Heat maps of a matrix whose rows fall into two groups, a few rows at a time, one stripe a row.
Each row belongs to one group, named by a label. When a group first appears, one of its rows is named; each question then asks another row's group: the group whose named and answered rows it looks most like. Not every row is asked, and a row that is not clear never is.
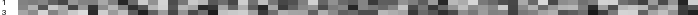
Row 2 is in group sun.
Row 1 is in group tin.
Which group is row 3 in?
sun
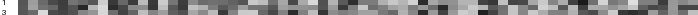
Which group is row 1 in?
tin
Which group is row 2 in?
tin
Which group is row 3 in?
tin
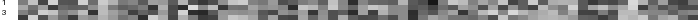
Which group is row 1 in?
sun
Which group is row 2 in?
tin
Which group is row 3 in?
sun
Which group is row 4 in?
sun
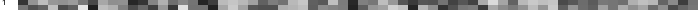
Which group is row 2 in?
sun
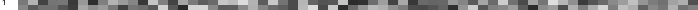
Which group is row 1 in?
sun
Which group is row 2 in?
tin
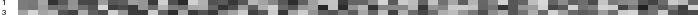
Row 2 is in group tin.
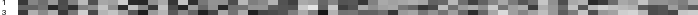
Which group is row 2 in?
tin
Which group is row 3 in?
sun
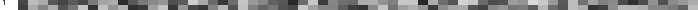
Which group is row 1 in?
tin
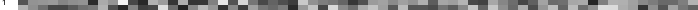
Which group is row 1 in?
sun
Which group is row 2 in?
tin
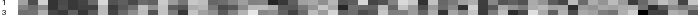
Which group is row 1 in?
tin
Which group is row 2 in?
tin
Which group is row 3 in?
tin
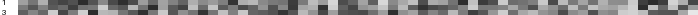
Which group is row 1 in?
tin
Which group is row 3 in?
sun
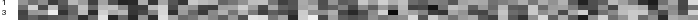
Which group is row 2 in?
sun
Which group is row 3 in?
sun
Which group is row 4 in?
tin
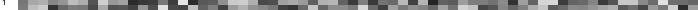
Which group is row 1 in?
sun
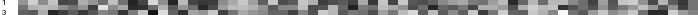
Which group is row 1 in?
sun
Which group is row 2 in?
sun
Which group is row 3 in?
tin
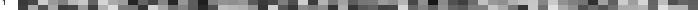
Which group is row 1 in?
sun
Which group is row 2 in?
sun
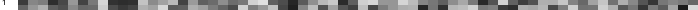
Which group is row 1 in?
tin
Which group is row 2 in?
tin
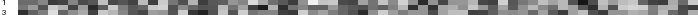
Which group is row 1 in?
tin
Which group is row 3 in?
sun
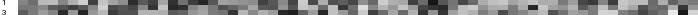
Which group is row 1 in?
sun
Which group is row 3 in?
tin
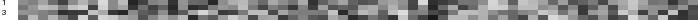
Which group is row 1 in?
sun
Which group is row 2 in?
sun
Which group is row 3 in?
tin
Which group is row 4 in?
sun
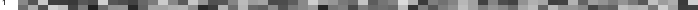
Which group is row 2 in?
sun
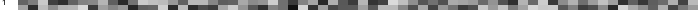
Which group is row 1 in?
tin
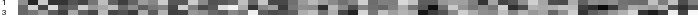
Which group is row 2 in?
sun
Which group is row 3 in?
tin
